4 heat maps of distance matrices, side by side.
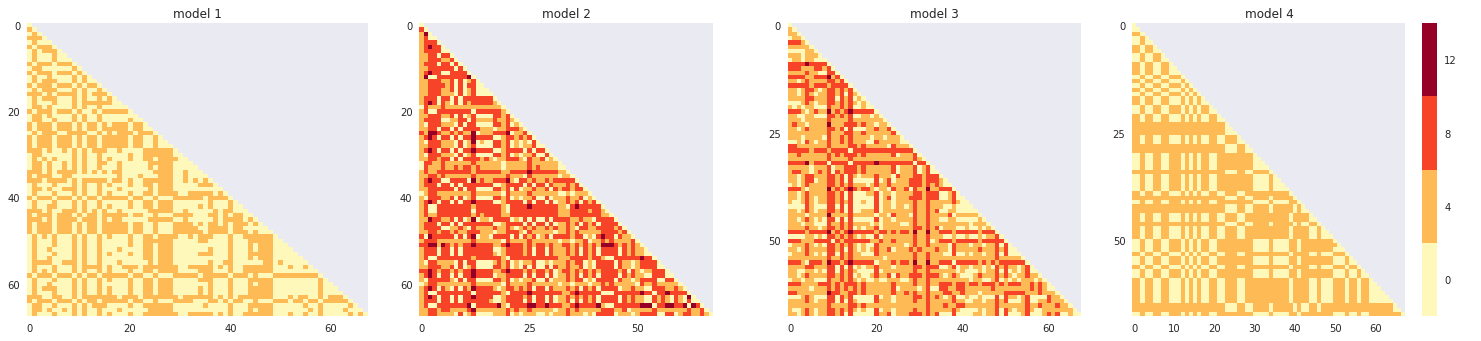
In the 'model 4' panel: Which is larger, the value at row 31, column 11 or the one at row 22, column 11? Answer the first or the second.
the first
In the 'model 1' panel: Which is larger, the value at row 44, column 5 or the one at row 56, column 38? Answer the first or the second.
the second
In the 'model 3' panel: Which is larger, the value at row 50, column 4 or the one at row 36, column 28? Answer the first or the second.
the second
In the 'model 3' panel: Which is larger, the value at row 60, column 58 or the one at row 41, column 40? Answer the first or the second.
the first
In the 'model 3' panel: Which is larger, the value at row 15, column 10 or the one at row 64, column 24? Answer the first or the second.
the first
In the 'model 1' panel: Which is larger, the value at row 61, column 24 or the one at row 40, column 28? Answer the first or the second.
the first
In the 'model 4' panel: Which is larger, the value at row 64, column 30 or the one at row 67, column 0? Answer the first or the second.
the first
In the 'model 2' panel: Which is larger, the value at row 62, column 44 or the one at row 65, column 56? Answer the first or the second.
the second
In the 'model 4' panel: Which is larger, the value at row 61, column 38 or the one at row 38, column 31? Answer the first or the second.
the first
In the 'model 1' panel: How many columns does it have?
68
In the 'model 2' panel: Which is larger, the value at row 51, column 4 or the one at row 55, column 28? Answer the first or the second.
the first
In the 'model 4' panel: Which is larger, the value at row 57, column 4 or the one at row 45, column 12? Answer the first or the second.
the second
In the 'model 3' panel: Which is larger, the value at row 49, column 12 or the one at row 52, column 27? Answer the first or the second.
the first
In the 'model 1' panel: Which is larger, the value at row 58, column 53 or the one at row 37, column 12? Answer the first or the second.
the first
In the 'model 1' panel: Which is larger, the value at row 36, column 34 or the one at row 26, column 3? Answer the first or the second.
the second
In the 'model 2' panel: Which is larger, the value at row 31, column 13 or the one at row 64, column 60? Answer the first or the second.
the first
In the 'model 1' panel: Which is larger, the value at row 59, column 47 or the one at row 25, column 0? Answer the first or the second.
the first
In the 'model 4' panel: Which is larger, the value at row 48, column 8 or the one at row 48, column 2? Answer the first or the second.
the first
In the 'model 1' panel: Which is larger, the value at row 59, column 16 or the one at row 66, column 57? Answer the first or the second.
the first
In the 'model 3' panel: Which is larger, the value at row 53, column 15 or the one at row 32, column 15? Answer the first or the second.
the second
